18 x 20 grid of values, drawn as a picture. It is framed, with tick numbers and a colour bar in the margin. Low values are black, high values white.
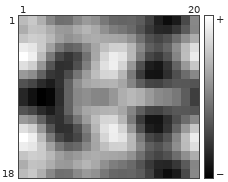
Average level on the scale: 50%. Mirror symmetry: top to bottom. Ninth with the lowest average: middle left. Lone odd cells: none.
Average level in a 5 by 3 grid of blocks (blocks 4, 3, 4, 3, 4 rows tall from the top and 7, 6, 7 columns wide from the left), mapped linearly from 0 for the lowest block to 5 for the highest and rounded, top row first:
4 4 1 / 2 5 1 / 0 4 2 / 2 5 1 / 4 4 1
